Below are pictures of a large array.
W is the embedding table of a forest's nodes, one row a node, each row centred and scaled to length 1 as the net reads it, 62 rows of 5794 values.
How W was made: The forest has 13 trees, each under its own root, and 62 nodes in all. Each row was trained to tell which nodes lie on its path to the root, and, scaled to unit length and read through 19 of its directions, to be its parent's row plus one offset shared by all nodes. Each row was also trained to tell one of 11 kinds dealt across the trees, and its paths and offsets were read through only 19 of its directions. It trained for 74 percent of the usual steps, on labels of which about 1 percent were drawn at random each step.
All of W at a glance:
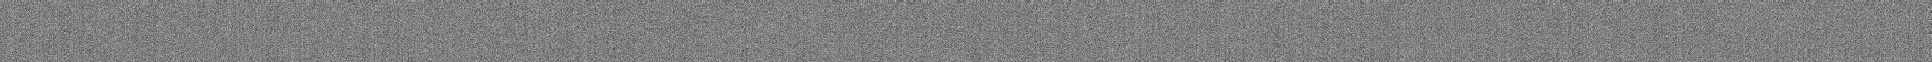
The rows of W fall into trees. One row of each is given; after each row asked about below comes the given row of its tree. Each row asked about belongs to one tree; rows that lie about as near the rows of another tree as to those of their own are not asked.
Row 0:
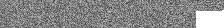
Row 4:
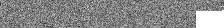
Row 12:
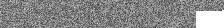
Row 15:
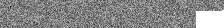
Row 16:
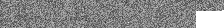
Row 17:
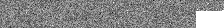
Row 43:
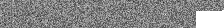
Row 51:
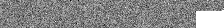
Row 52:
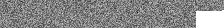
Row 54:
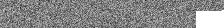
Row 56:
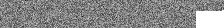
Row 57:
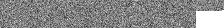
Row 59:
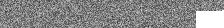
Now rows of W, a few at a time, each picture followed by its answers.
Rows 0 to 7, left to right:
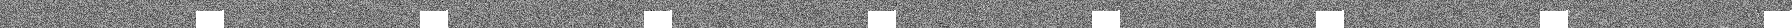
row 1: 0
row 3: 0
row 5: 56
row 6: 17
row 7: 54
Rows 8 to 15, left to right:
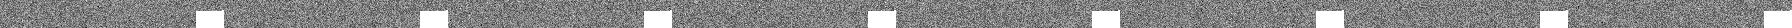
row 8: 4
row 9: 15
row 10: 52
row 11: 12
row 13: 16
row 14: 57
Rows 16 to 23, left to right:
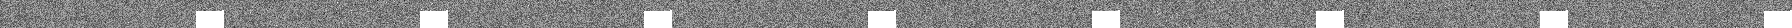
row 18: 59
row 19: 43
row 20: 4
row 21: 52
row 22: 16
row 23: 59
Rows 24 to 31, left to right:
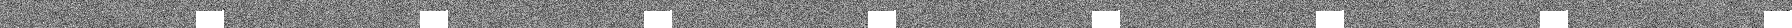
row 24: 12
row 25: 16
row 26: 59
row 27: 59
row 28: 12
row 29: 17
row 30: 15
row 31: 57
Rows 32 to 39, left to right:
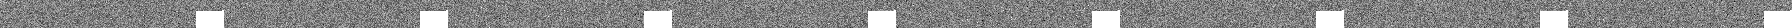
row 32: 12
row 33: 43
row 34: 15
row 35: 51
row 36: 57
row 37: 54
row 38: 51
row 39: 52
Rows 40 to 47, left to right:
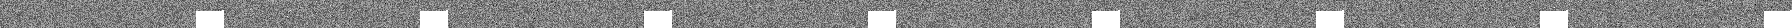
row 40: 16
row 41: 0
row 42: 4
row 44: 15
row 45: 17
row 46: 52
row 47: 15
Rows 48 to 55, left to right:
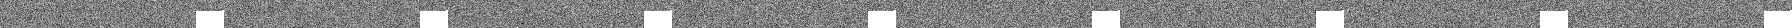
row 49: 51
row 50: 4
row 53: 4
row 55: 56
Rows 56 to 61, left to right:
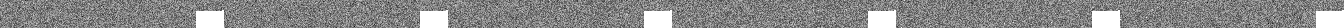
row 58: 59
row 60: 52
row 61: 16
